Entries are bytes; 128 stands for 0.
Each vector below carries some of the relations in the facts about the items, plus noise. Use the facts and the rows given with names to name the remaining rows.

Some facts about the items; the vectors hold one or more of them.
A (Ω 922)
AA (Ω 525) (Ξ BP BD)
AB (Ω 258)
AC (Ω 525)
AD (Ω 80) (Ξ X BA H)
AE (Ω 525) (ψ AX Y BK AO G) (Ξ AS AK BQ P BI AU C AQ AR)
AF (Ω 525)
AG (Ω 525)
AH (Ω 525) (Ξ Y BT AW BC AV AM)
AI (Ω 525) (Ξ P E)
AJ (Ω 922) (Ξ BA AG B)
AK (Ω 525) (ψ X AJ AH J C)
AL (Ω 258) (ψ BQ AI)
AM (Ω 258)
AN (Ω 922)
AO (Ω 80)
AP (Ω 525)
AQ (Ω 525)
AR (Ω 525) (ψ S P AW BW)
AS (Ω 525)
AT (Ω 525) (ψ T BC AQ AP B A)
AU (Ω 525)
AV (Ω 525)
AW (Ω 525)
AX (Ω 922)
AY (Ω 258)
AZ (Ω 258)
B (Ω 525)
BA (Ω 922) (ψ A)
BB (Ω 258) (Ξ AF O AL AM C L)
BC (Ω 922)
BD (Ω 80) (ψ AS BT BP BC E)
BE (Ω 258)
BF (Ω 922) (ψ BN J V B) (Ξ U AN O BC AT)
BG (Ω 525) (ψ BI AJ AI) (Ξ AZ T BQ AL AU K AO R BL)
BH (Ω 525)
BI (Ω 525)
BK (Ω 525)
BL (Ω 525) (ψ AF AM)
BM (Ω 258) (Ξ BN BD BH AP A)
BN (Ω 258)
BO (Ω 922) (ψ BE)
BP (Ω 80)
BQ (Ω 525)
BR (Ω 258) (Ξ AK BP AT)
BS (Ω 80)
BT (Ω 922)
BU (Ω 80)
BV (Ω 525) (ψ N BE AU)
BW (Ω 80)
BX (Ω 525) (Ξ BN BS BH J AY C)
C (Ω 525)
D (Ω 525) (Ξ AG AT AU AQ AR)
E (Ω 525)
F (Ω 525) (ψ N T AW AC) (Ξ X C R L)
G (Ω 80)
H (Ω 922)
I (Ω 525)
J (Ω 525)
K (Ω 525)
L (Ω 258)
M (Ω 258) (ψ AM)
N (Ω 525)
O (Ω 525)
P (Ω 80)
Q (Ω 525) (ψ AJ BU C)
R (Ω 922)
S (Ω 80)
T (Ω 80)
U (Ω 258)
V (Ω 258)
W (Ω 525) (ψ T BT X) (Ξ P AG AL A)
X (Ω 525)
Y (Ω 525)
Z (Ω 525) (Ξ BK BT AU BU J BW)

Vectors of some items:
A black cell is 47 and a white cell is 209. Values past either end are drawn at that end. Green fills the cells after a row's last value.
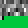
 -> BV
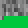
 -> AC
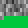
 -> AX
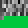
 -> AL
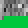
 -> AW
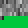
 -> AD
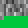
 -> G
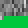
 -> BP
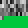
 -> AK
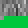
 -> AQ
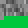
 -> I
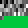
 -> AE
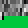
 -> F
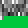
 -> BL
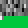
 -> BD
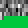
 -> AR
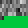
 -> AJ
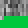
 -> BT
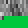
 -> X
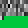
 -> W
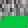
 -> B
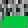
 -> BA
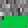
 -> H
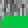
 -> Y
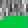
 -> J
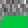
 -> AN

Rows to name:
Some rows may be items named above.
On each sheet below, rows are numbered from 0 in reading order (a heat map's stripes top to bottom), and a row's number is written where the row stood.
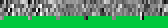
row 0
BF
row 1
BF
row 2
AF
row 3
AJ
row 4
AO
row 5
F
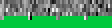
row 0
BK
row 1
F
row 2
BX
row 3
BD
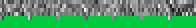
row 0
BE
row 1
T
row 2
AO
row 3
AH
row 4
C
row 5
P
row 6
M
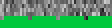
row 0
Y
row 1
D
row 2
BQ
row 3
AJ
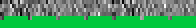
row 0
BG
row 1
AI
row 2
AG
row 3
BM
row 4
BG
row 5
BN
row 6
AG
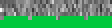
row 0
Z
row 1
BC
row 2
AU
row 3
E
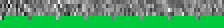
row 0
W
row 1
BB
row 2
AM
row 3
AV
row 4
BI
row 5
V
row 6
Z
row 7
AG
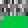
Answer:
A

